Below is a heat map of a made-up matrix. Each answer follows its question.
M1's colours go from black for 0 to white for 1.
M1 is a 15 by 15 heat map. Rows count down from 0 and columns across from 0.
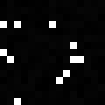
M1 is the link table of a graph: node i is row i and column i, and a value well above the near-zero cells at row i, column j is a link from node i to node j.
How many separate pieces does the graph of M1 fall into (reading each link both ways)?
6
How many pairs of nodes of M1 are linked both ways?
1
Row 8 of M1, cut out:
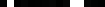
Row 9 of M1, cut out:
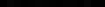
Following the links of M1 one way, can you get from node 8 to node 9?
yes
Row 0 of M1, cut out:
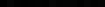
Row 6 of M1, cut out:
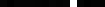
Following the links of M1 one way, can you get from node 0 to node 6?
no
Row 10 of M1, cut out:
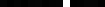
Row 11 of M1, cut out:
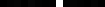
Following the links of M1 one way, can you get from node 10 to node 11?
no
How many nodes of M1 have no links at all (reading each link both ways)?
4
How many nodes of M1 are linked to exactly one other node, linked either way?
5
